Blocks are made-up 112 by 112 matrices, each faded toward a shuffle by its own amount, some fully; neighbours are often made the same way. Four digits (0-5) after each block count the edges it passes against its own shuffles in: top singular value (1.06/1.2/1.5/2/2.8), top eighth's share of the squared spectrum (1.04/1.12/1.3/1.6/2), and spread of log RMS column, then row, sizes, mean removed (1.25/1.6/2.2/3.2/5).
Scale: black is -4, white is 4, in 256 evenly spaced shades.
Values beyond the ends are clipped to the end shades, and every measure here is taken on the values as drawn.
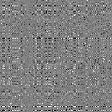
5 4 3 3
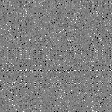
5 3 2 2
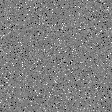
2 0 0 0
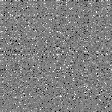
4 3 1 2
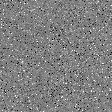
2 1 0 0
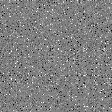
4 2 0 1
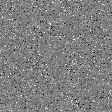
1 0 0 0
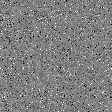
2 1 0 0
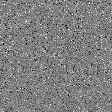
3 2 0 1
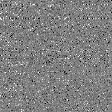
4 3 1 2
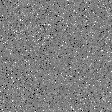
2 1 0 0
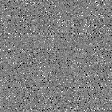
4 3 1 2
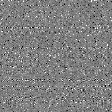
4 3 1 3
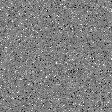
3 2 0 1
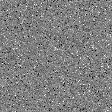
0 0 1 0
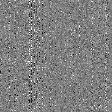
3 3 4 0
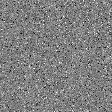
0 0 1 0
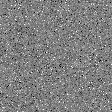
0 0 0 0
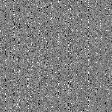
2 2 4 0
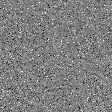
0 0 0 0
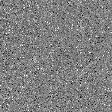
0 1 2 0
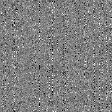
2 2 4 0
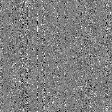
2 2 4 0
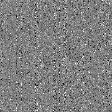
1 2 3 0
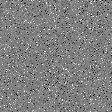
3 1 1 0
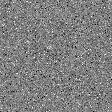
0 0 0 0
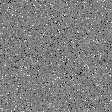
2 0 0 0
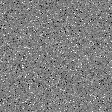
1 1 0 0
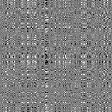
5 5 4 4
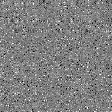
4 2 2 1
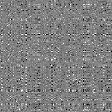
5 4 3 3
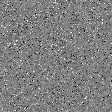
1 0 0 0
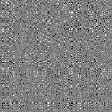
5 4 3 3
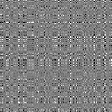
5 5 4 4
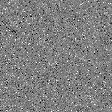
3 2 1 0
